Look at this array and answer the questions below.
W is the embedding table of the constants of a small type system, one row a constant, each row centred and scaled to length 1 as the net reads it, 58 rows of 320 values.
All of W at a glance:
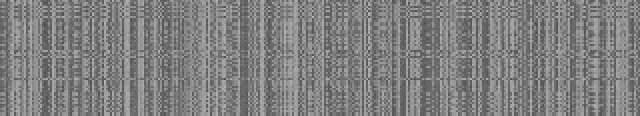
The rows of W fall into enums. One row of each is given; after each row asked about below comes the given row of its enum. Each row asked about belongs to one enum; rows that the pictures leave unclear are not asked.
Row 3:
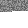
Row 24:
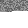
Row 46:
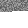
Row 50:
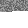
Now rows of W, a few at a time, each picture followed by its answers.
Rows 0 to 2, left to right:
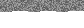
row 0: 46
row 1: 50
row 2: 24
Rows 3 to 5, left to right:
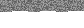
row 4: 24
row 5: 3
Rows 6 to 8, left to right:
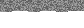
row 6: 24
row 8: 3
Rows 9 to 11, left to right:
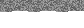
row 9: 24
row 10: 24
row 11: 50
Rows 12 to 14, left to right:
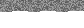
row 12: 50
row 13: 24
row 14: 24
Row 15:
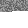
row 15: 50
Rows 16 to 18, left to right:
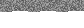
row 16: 50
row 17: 46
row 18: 50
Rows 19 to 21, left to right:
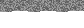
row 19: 24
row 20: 50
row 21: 24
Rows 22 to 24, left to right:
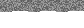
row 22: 46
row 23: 24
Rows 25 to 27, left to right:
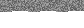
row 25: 3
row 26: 46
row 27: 50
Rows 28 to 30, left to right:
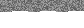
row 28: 3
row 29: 24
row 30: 50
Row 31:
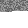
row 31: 24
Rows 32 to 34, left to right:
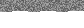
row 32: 50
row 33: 46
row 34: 24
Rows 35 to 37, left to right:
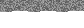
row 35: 24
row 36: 50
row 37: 24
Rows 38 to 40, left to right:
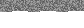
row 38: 50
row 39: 3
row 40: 50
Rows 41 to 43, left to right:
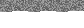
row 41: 50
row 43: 24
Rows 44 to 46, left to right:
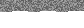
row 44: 50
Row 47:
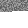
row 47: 46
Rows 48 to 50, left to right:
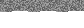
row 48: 24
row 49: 46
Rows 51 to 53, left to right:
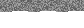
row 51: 46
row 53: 50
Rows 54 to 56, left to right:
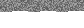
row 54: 46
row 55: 50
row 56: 46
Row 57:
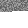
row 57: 46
